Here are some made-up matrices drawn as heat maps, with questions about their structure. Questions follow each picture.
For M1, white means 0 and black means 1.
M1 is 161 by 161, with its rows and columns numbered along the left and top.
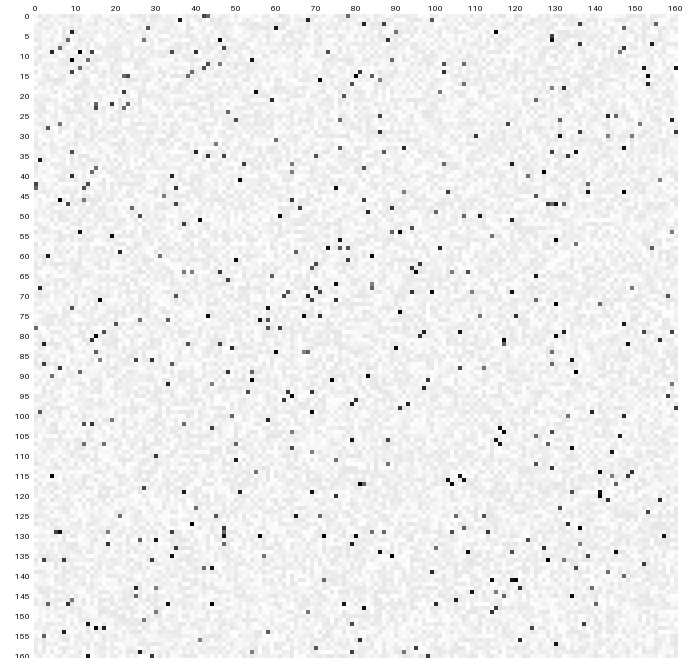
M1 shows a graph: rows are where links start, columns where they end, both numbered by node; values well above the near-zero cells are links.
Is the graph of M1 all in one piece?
no
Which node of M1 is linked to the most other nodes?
node 129
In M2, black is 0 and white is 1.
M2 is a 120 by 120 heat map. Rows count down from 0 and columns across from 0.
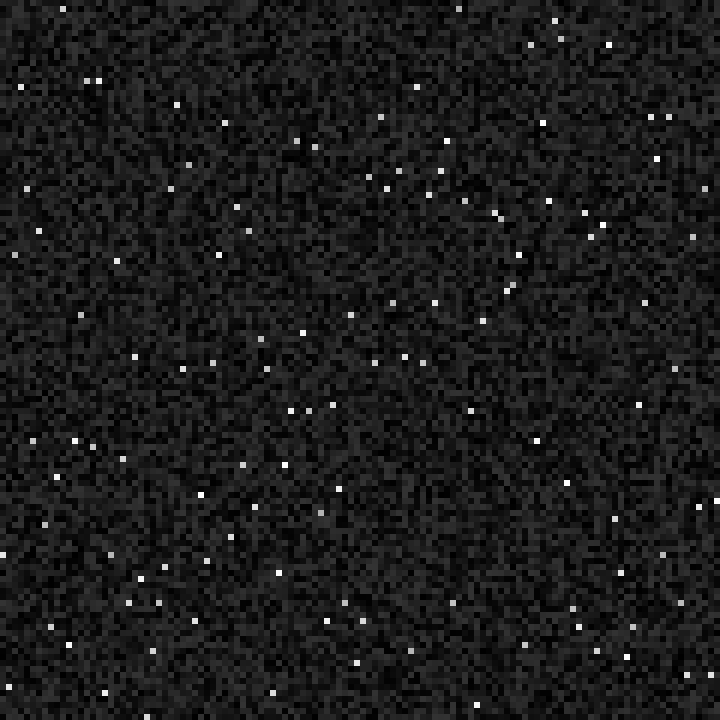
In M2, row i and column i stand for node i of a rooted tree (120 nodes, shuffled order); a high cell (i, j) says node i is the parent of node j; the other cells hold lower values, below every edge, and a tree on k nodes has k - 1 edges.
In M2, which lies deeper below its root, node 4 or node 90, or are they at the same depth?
node 90
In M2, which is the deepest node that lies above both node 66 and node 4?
31
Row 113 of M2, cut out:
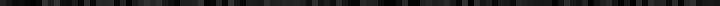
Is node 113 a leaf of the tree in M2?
yes
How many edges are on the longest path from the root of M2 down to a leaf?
66
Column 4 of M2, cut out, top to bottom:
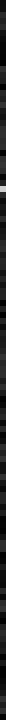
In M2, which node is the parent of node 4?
31
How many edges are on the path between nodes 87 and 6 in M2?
21
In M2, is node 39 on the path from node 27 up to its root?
no
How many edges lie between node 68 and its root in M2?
5
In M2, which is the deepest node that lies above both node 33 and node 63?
19
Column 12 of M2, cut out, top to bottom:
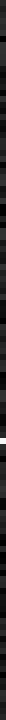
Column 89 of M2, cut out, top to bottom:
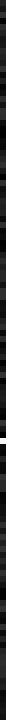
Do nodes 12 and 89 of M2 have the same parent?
yes
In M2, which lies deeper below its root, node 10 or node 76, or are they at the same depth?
the same depth
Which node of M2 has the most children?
100
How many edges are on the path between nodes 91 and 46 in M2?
7
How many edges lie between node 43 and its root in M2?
2
